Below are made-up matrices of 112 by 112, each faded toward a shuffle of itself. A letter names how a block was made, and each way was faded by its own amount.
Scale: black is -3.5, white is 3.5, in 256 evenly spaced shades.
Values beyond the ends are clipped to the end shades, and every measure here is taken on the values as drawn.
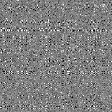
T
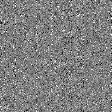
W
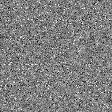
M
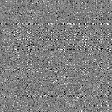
T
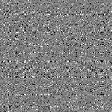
T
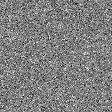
M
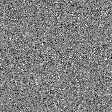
M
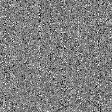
W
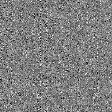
W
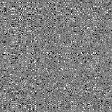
T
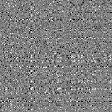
T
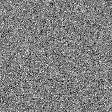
M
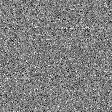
M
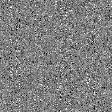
W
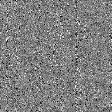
W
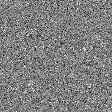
M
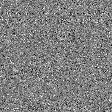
M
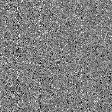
W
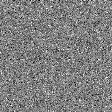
M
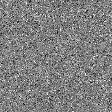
M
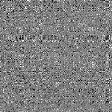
T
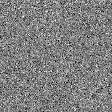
M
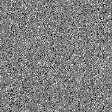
W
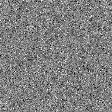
M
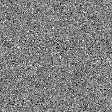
M
